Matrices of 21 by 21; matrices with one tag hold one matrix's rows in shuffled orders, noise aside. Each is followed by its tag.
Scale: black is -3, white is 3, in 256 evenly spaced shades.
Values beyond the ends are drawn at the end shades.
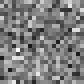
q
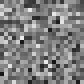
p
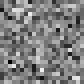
q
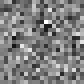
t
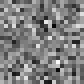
t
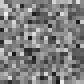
p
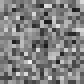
t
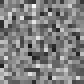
p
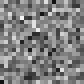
p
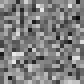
q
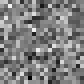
p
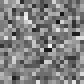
t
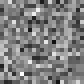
p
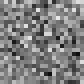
t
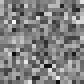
t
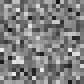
q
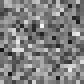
q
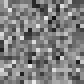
p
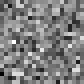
q
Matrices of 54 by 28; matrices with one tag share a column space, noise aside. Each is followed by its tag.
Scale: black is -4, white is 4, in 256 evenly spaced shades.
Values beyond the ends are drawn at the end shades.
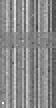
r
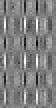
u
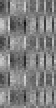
u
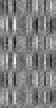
u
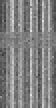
r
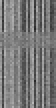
r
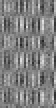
u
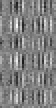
u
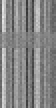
r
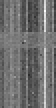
r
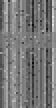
r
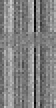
r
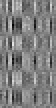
u
